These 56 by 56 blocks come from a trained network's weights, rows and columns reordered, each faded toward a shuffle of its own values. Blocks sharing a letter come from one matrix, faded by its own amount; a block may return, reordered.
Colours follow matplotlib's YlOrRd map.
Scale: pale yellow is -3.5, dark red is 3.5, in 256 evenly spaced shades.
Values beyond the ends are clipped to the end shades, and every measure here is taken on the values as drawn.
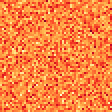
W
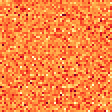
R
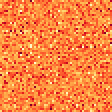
R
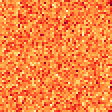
W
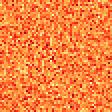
W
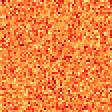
W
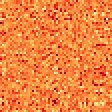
R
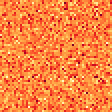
R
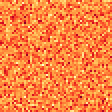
W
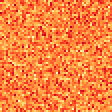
W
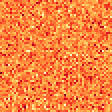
R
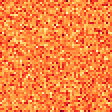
W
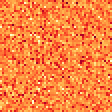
R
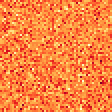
W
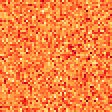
W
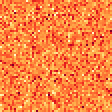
R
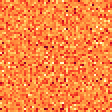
R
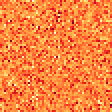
R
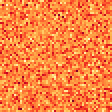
W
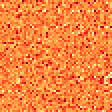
R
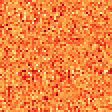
R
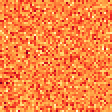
W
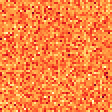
W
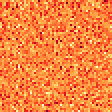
R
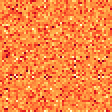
R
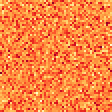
W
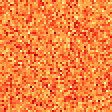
W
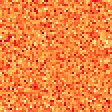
R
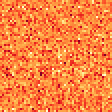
R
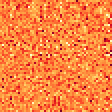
R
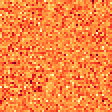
R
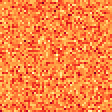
W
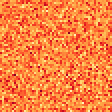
W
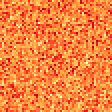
W
